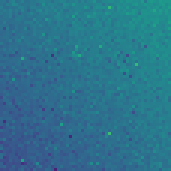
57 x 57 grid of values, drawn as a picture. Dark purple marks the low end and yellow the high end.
The ninth with the highest average is the top right. Neither half mirrors the other. No row or column stands out. The ninth with the lowest average is the bottom left. Values rise toward the top right. The histogram is bell-shaped.
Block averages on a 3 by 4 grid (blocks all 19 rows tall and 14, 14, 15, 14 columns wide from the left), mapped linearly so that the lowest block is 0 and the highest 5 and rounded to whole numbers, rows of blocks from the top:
2345 / 1234 / 0123
